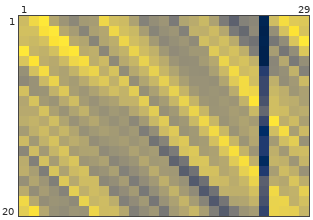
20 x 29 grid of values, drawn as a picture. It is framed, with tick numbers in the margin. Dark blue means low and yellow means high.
Average level on the scale: 70%. Histogram: skewed, a long tail of low values. Ninth with the highest average: top left. Odd lines: column 25.
